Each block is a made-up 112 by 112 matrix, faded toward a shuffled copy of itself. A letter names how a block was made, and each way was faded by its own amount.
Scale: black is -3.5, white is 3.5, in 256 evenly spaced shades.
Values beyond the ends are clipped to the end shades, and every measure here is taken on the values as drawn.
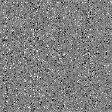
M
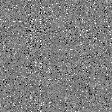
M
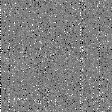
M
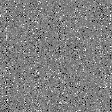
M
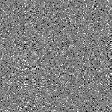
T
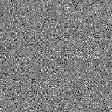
T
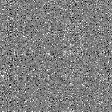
T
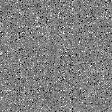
M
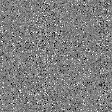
M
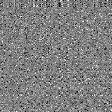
T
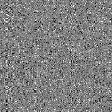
T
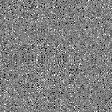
T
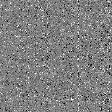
M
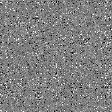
M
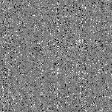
M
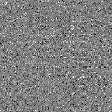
T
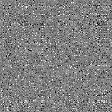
T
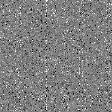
M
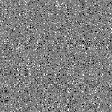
T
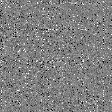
M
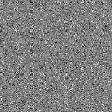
T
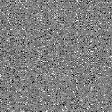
T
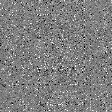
M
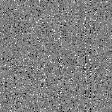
M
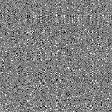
T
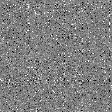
M
